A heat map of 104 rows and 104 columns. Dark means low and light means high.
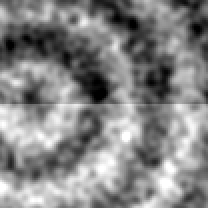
No lone cell stands out from its neighbours. A horizontal seam about 50% of the way down splits the table, and the bottom part is higher. Overall the values sit about 50% of the way up the scale. Rings spread out from the middle left.
